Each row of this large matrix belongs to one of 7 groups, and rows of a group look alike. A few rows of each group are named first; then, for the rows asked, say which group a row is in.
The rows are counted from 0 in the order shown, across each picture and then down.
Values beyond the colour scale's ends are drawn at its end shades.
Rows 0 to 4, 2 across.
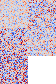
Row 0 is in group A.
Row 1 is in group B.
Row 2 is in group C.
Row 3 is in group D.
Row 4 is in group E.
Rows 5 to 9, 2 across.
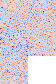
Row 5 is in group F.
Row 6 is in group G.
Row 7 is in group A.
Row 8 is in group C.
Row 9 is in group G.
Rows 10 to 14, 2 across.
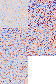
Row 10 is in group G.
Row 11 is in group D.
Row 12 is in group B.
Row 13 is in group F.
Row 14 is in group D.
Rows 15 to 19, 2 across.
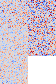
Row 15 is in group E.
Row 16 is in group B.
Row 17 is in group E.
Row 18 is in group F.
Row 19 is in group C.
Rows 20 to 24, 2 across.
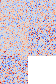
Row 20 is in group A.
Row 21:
E
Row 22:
F
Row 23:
D
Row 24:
B
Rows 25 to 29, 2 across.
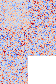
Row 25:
C
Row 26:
F
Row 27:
F
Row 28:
A
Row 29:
D
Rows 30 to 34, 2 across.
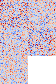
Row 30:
A
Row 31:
A
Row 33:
C
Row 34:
F
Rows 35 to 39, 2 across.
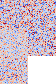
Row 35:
F
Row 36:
A
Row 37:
A
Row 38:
D
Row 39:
G
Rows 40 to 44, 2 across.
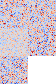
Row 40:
F
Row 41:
E
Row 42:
G
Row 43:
F
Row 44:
C
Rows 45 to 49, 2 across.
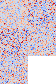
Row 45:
F
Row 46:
A
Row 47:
A
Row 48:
E
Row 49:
C
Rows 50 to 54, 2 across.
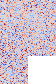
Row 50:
F
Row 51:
E
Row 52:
C
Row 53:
C
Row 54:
D
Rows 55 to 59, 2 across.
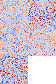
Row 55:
A
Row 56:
G
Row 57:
A
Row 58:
C
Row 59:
C
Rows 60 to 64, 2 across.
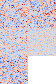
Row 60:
C
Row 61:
D
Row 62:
A
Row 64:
E
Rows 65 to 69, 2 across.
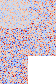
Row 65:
G
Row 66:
F
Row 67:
A
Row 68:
A
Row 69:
C
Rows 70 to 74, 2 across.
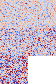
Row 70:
A
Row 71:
F
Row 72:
D
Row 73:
D
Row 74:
F
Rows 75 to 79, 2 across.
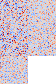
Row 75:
D
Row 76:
G
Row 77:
E
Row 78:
F
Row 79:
A
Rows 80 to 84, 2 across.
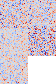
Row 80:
C
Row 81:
C
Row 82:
C
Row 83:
A
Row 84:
F
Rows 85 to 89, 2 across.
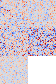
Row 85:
F
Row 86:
F
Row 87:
C
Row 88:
D
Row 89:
A
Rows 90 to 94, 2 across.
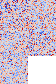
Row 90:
D
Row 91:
A
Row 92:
D
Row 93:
C
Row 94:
B
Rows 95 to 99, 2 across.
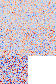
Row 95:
E
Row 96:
G
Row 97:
F
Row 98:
A
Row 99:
D
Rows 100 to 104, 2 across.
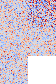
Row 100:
D
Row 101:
B
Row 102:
F
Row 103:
D
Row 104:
B
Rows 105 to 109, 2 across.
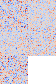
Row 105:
B
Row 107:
B
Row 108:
B
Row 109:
B
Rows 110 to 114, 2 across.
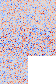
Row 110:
E
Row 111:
G
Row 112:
G
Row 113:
C
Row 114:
E
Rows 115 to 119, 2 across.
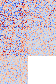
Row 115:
C
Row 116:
B
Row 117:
F
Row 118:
D
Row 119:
G
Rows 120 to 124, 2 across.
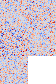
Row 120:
B
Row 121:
C
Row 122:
C
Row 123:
C
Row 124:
B
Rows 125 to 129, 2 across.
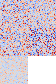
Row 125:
E
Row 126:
D
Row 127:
F
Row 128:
D
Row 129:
B
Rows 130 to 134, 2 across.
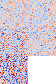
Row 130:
F
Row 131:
C
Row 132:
C
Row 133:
D
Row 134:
A
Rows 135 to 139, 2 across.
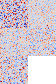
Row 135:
G
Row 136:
E
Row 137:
A
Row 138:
E
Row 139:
D
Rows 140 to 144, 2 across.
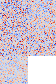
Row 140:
B
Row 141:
C
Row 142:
D
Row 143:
G
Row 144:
B
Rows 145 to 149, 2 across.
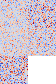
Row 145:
B
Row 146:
E
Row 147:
G
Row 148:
A
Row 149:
F
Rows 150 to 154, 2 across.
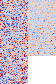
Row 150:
A
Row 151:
E
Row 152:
D
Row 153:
D
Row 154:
C
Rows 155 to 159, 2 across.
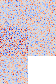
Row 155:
B
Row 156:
G
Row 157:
D
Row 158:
G
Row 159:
A
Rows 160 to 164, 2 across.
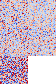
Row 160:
A
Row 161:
B
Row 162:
B
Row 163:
D
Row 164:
G
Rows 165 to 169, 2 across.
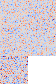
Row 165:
E
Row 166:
G
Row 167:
B
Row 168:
B
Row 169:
B
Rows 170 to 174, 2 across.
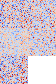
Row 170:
C
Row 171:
C
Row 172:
C
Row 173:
A
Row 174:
C
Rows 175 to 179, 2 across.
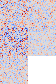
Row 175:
F
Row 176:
F
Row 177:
D
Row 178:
B
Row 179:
D
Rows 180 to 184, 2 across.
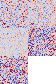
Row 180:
F
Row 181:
F
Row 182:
E
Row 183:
C
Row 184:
F
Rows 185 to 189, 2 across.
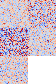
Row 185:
F
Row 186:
A
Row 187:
D
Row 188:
D
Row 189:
G
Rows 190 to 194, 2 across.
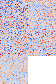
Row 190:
B
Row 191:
D
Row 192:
E
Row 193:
E
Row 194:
A
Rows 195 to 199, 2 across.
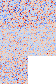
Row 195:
E
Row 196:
A
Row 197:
E
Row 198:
E
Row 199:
A
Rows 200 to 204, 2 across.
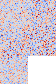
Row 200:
D
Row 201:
B
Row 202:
F
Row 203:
E
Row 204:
B
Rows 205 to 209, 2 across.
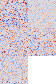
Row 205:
A
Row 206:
E
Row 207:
F
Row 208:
F
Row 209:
C
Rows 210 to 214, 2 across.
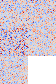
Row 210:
D
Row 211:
B
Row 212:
D
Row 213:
F
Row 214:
C
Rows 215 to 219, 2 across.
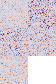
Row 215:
C
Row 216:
E
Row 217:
E
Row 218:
E
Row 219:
F
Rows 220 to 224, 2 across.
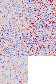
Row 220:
D
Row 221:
F
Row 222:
B
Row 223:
G
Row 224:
E
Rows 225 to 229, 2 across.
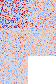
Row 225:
C
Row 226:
F
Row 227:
G
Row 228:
B
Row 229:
C
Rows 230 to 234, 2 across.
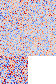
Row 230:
G
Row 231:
B
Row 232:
B
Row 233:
F
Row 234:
F
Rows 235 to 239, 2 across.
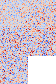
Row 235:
C
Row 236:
G
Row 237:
E
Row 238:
F
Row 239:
B
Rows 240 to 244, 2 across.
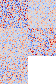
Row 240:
B
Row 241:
D
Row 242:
G
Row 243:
F
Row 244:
G
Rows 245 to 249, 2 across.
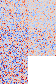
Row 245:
F
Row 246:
G
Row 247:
D
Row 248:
A
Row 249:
C
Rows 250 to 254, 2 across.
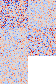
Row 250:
B
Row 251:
B
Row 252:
D
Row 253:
F
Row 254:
G
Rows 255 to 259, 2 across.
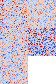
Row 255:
C
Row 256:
E
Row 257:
A
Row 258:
A
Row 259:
C
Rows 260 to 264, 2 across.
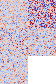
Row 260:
A
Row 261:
F
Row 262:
D
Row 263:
D
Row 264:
E
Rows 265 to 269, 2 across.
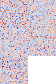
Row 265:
F
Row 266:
C
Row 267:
E
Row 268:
G
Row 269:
E
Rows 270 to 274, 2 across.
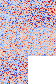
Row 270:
E
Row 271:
G
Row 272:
F
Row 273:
C
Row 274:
G
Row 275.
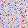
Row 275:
C
